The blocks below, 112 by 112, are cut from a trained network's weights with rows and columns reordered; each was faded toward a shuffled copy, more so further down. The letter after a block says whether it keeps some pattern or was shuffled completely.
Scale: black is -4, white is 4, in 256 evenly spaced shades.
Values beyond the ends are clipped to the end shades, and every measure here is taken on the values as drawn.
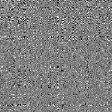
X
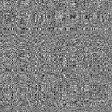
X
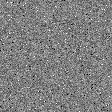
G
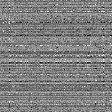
X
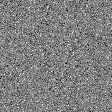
G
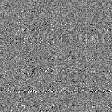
X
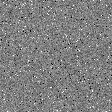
G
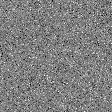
G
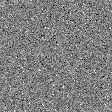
G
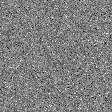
G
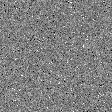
G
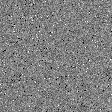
G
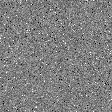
G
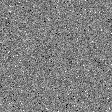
G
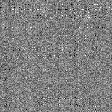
X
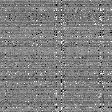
X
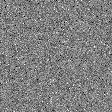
G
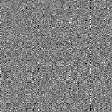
X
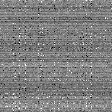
X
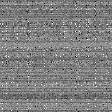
X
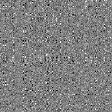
X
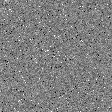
G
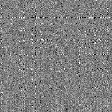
X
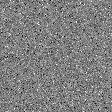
G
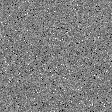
G
